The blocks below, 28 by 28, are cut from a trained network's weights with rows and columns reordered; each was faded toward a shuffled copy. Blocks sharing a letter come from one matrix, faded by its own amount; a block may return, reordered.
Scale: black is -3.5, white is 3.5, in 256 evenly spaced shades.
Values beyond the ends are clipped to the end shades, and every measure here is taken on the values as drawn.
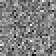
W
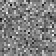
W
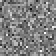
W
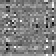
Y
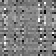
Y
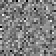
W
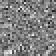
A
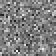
W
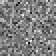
W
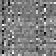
Y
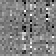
Y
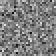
W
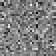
A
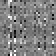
Y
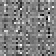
Y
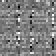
Y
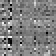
Y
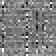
Y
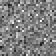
W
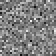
W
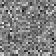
A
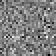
A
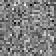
A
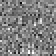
A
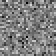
W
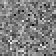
W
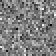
W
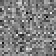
A
